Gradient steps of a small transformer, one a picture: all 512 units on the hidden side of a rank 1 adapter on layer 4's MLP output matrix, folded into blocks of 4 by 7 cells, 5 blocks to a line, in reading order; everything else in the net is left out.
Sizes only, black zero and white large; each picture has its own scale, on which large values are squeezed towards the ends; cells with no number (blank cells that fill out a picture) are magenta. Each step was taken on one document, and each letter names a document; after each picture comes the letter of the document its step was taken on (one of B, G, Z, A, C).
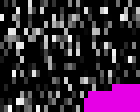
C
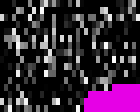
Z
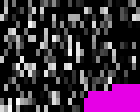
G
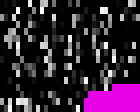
Z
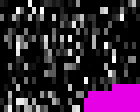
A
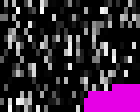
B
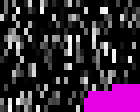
B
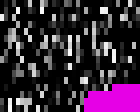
B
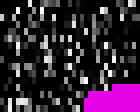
Z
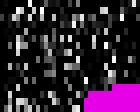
A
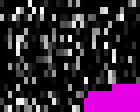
A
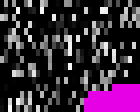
B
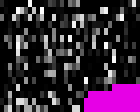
A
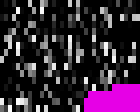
G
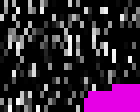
C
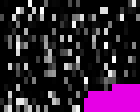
A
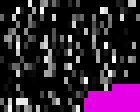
Z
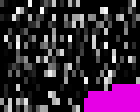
Z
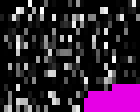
A
